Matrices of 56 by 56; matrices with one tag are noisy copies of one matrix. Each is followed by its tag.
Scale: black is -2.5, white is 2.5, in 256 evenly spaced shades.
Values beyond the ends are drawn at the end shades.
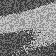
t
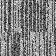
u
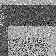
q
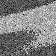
t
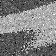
t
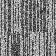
u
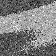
t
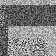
q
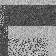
q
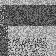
q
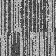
u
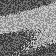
t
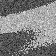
t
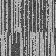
u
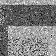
q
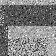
q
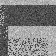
q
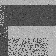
q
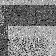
q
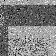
q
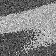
t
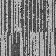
u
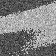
t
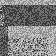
q
